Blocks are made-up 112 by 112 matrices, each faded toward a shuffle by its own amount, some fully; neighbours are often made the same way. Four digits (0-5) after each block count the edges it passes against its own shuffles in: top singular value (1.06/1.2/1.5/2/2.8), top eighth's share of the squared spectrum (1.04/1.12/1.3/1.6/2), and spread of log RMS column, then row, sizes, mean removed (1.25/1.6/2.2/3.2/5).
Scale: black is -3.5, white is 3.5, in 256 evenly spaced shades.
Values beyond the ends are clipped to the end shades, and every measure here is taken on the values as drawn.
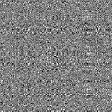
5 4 3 3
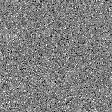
3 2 0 0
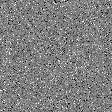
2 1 0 0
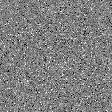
3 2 0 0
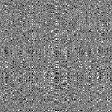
5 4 3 3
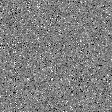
3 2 1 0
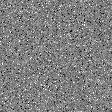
1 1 0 0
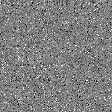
3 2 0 1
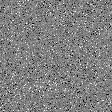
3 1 0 0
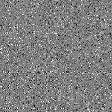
4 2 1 1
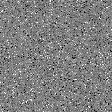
3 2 0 0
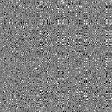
5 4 3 3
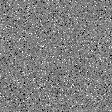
3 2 0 0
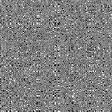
5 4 3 2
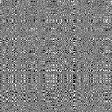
5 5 4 4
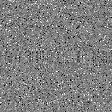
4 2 1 1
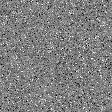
0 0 0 0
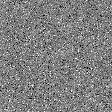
1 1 0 0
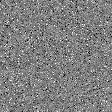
2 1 0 0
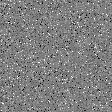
2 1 0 0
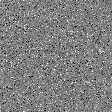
1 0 0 0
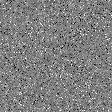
1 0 0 0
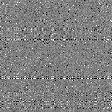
5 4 1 3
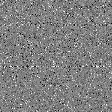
3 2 0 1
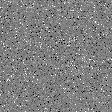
2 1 0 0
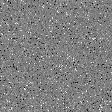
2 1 0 0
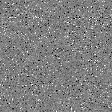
3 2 0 1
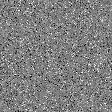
0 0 0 0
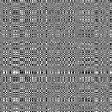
5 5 4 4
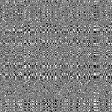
5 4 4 4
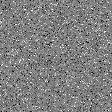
1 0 0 0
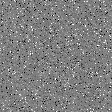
0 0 0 0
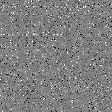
3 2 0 1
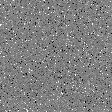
0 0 0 0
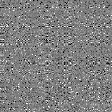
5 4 2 3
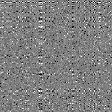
5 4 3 3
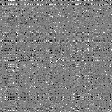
4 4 2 3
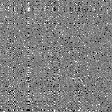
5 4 2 2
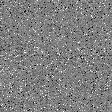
2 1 0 0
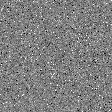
0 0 0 0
